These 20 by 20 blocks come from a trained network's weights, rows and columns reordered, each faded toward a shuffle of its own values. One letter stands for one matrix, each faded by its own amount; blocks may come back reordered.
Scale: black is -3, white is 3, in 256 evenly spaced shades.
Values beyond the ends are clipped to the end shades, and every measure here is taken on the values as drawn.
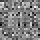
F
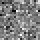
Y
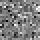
Y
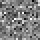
Y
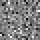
Y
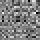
F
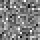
Y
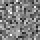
Y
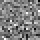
Y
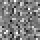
Y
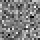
Y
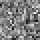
Y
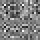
F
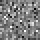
Y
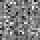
Y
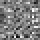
F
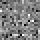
Y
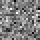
Y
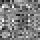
F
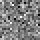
Y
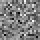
Y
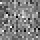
Y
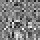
F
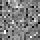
Y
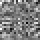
F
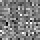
Y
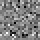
Y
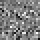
Y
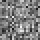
F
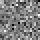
Y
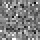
Y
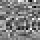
F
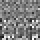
F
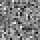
Y
